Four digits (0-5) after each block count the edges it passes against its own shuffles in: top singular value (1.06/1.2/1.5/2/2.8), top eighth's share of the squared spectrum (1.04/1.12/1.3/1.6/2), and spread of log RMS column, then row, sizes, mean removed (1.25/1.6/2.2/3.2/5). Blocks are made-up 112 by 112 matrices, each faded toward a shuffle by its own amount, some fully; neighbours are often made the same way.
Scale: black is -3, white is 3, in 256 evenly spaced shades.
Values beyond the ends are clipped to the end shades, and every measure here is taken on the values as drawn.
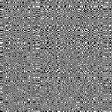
5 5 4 4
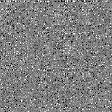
4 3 2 2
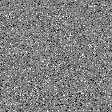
0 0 0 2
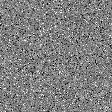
0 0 0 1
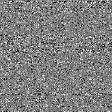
1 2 2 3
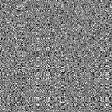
5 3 3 3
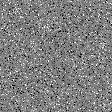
0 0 0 0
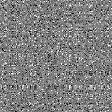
4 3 2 2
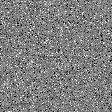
2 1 0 0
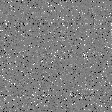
3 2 0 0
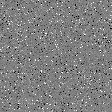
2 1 0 0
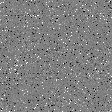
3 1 0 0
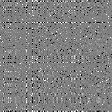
5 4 3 3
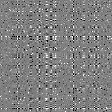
5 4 3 3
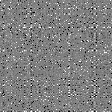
5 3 2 2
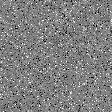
3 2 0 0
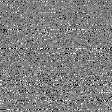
2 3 0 4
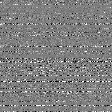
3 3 0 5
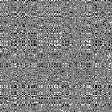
5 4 3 4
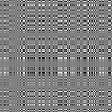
5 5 5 5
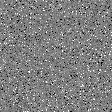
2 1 0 0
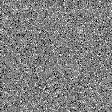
3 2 1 1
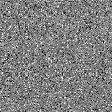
3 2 1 1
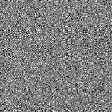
4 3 2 2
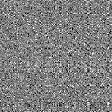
4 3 2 2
